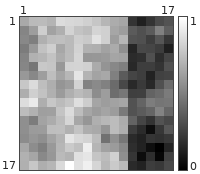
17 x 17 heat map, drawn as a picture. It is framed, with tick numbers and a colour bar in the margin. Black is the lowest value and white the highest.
Grain: streaks running down. Seam: vertical, 70% of the way across, the left part higher. Ninth with the lowest average: bottom right.
